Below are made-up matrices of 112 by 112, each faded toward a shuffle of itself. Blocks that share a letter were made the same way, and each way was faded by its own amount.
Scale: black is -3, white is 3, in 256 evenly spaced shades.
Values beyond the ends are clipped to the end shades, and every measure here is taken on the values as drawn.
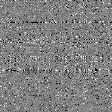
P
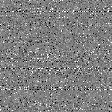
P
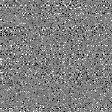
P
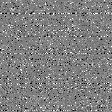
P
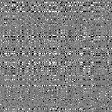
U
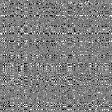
U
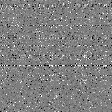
P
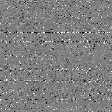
P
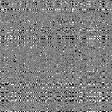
U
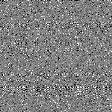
P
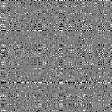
U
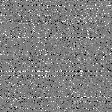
P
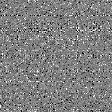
P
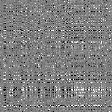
U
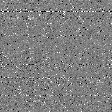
P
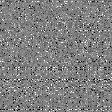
P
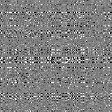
U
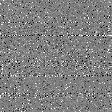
P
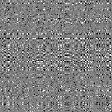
U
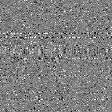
P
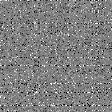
P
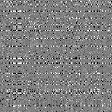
U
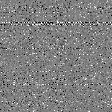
P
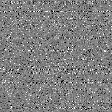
P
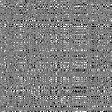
U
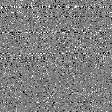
P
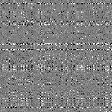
U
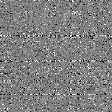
P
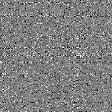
P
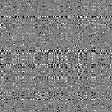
U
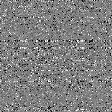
P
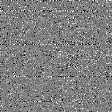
P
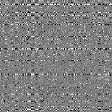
U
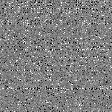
P
